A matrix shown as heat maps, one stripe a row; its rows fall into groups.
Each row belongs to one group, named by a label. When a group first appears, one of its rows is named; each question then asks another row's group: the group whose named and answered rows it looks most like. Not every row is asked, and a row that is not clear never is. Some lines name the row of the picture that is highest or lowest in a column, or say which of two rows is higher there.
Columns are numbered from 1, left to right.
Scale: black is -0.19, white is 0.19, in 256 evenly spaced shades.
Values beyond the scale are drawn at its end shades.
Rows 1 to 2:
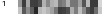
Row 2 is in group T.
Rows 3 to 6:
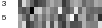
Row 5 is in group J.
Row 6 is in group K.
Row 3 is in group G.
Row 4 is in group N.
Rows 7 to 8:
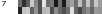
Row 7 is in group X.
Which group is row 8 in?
G
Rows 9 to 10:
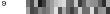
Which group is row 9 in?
T
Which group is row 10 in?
J
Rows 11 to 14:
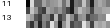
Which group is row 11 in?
G
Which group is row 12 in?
G
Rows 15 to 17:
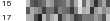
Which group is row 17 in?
K
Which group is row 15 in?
J
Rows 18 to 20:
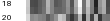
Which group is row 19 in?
J
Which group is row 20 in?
T
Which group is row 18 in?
J
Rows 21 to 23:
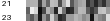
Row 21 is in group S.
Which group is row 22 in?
G
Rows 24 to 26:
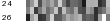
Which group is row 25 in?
K
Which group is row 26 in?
G
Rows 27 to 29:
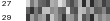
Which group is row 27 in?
T
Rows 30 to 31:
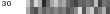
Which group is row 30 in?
T
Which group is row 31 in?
J
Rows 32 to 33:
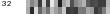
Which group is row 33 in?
T
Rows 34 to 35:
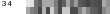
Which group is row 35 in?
S
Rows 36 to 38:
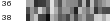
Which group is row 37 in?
S
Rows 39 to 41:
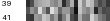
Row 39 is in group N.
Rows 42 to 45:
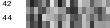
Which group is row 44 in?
N
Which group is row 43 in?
T
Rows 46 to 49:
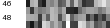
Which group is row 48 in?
S
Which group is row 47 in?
T
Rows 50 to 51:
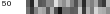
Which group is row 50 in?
T
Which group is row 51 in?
X
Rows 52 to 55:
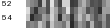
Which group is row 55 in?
S
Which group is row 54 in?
J
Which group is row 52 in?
S
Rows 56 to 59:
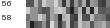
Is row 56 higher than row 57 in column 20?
No
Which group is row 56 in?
N
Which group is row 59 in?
X
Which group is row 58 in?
S
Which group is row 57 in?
T
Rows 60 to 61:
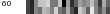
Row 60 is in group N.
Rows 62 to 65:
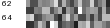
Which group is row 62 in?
J
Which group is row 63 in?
N
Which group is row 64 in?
K
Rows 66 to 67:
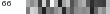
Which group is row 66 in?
S
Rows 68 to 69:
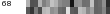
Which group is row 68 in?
J
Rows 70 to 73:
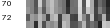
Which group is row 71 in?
J
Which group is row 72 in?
S
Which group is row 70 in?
J
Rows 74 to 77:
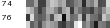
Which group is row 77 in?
J
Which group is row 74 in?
T
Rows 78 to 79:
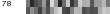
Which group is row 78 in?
X
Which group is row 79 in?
G
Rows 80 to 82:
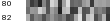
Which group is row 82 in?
J
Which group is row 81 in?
S
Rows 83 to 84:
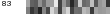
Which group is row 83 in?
J
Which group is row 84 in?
X
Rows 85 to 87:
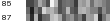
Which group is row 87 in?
T
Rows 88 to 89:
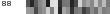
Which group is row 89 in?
K
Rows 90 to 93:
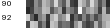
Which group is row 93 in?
G
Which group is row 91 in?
N
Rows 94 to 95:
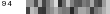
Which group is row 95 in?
G
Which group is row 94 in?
K
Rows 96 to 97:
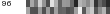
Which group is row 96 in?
S
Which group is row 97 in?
J
